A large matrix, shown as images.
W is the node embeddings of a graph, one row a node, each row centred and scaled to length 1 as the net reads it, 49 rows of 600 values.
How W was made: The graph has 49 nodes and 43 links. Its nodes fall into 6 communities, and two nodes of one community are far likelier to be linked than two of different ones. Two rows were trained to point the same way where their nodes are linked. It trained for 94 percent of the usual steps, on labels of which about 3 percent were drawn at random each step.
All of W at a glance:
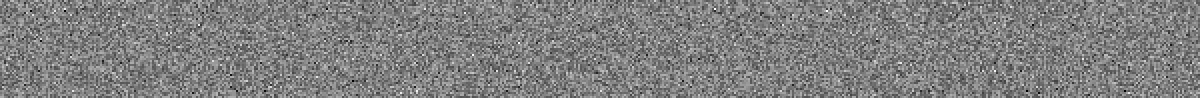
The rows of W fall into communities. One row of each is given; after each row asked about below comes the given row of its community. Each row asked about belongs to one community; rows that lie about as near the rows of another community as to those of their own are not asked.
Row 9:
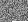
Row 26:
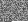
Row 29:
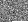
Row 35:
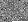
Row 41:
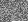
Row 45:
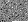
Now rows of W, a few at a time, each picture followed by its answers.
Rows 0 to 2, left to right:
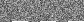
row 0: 29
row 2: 9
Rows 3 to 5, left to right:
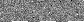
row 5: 41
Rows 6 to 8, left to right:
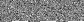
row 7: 41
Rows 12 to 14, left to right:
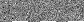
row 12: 45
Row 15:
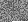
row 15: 35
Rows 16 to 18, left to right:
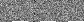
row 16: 41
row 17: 45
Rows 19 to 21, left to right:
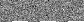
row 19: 29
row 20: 29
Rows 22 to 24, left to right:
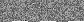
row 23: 35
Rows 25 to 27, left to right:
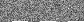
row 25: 29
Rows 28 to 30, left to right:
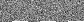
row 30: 26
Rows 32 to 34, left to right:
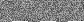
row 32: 35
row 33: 26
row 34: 26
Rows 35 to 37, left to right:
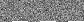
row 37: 41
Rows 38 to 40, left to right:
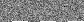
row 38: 29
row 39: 41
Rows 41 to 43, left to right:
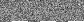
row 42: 41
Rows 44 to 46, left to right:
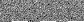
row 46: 35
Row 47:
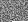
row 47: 26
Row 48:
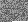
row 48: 45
